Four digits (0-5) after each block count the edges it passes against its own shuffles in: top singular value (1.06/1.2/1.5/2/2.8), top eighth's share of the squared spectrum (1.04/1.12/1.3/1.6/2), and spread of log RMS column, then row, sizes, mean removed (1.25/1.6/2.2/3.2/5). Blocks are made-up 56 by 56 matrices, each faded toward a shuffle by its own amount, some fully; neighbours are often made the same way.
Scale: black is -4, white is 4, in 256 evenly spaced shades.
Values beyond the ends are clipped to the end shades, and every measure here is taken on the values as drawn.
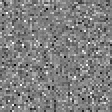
2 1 0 0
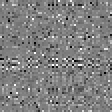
4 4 2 2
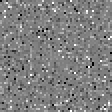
0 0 0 0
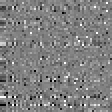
4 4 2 2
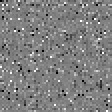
3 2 1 1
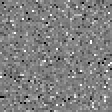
2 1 0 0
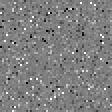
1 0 0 0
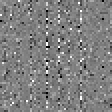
4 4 2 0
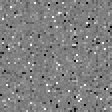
1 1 0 0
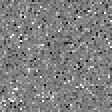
0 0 0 0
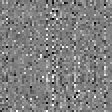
3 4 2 1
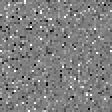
0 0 0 0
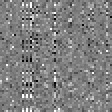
4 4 3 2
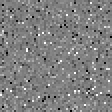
2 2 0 0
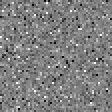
0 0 0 0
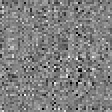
4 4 2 2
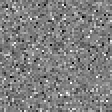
0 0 0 0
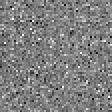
2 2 0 1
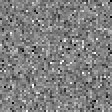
2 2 0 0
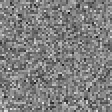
2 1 0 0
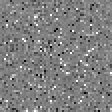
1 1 0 0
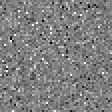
0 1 0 0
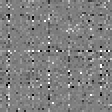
4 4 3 2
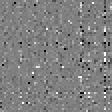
4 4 2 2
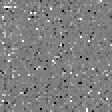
1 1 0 0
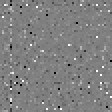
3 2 1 0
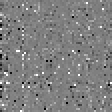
3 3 1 1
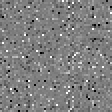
3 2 1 0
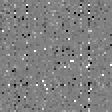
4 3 1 1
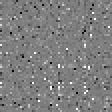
3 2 1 1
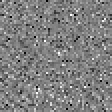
3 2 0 1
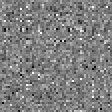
4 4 2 2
